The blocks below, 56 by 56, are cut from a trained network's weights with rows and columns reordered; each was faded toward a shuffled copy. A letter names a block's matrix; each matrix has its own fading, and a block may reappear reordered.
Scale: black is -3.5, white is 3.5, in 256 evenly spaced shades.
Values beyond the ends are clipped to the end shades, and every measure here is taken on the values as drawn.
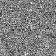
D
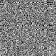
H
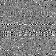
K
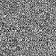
H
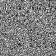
D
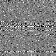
K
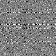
K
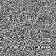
H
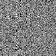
D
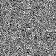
D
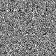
D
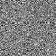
H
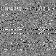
K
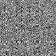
D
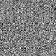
H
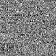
D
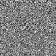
H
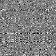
K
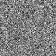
D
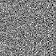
D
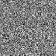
D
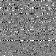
K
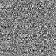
H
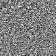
D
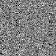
D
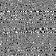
K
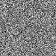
D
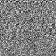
H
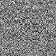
H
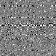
K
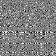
K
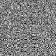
H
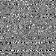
K
